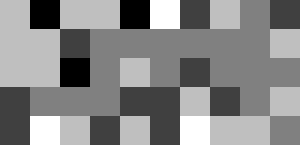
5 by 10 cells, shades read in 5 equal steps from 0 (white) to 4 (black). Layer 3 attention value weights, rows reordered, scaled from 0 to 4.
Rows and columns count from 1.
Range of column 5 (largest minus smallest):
3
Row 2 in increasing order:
1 1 1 2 2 2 2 2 2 3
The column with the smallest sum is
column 2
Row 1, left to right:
1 4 1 1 4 0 3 1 2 3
